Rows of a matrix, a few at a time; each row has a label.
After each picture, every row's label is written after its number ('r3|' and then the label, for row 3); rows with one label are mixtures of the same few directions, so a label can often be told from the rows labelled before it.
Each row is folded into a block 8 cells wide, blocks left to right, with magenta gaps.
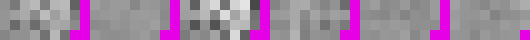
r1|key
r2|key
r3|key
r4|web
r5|key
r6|web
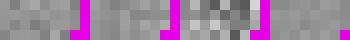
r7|key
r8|web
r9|key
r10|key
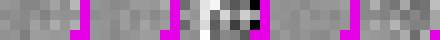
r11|web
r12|web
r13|web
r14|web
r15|key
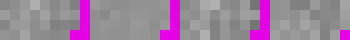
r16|web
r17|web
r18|web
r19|key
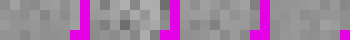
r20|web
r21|key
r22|key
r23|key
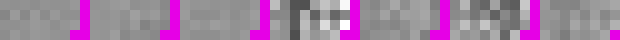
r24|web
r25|web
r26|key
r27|web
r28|key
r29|key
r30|web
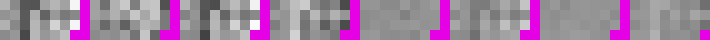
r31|web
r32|key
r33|web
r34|web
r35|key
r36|web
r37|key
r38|web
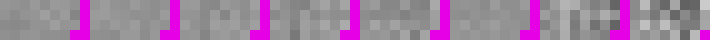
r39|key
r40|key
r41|web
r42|web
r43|key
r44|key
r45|web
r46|key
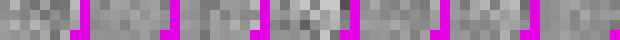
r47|key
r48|key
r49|web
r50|key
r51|key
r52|key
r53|web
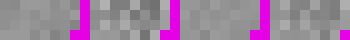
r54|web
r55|key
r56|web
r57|key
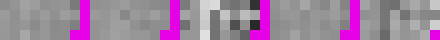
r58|web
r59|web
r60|web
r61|web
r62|web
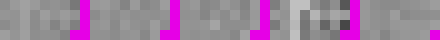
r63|web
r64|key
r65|key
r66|web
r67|web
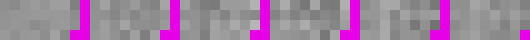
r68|key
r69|key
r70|web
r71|key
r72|web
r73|web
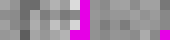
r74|web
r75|key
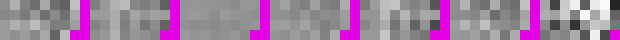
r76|key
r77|web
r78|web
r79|key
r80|web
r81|key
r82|key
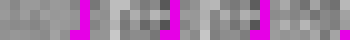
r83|key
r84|web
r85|web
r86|key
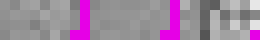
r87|key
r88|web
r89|web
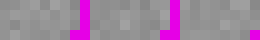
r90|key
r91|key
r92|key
